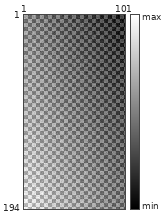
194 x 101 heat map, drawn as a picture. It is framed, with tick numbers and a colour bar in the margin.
No lone cell stands out from its neighbours. The halves do not mirror each other. No single row or column stands out from its neighbours. The field climbs toward the bottom left. A checkerboard runs through the table.
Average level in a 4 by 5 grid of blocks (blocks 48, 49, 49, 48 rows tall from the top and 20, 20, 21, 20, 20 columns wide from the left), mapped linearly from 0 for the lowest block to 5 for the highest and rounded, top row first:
32110
43211
44321
54432
